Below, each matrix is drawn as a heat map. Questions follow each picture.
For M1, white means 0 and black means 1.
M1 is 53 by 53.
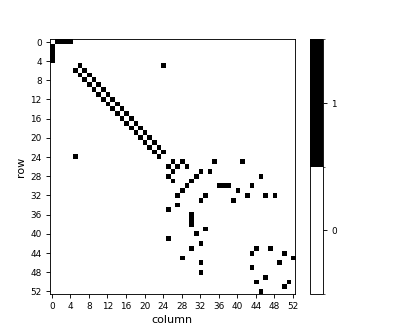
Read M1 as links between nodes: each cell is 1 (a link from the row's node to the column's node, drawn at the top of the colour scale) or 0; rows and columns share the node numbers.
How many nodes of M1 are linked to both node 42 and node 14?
0
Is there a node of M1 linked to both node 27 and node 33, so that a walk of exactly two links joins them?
yes
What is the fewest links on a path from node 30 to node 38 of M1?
1
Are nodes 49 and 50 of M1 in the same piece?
yes
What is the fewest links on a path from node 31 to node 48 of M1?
6
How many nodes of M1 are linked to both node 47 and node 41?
0
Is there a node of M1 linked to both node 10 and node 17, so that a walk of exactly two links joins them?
no
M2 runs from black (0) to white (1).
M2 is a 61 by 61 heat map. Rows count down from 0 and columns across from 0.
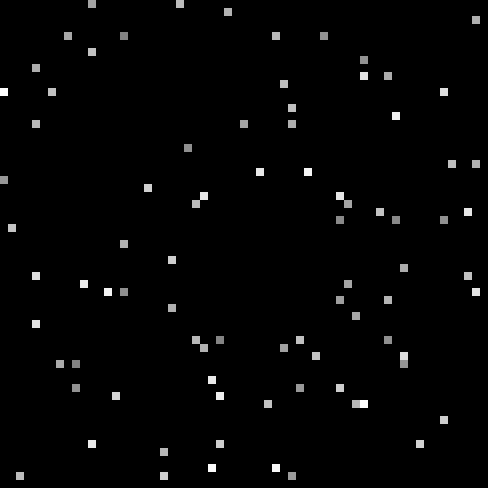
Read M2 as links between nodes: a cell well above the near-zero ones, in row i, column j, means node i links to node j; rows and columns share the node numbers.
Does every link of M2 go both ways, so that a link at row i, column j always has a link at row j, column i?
yes
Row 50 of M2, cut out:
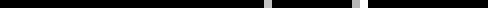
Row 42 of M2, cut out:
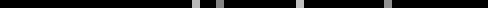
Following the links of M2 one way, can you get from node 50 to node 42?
yes
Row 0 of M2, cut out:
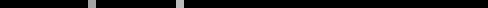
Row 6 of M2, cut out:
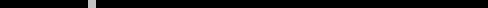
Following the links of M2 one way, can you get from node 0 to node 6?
yes
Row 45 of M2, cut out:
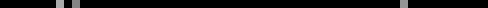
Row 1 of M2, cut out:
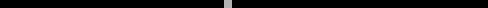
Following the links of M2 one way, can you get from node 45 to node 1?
no
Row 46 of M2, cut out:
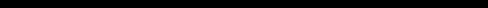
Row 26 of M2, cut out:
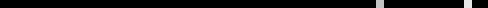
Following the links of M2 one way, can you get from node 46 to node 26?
no
